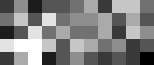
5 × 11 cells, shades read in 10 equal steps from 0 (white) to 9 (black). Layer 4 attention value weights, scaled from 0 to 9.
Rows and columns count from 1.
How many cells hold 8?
3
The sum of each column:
28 15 15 22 26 20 21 25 25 21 30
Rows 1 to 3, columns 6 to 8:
5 3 7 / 4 4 3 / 5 5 3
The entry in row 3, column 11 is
4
